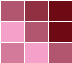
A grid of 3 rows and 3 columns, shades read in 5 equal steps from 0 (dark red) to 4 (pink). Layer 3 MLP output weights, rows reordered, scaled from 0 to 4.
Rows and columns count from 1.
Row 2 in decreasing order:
4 2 0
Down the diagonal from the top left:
2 2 2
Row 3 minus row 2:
-1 2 2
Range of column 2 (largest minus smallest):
3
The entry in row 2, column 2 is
2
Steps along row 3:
up down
